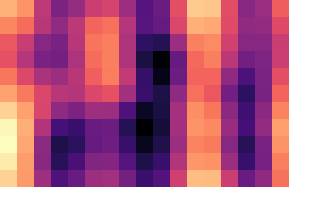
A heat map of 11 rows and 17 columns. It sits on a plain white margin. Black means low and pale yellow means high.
Upright stripes repeat 3 times across the table. On average the colour sits 50% of the way up the scale. The ninth with the lowest average is the bottom middle.
